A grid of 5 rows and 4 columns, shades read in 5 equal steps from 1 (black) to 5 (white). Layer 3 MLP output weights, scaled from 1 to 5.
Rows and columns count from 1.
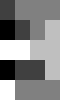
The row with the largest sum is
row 3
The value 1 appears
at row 2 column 1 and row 4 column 1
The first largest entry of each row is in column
2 4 1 4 1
